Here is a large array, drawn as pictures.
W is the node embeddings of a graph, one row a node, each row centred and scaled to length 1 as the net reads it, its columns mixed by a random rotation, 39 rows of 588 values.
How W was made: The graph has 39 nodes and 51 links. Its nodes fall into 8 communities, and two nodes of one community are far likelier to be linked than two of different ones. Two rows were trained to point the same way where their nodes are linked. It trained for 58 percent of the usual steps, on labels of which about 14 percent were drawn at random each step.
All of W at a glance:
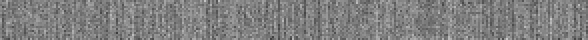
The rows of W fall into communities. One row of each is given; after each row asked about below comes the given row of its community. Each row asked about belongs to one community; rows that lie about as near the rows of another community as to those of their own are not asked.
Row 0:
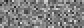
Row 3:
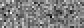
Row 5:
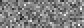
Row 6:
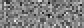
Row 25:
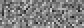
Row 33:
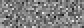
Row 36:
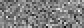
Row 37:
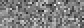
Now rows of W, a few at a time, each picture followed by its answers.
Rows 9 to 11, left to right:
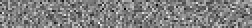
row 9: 5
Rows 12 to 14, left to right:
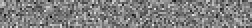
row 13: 3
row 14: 6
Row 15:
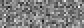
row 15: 6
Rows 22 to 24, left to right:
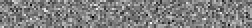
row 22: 0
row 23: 33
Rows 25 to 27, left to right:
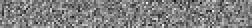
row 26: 37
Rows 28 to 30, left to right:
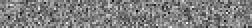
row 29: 25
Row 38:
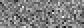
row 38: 36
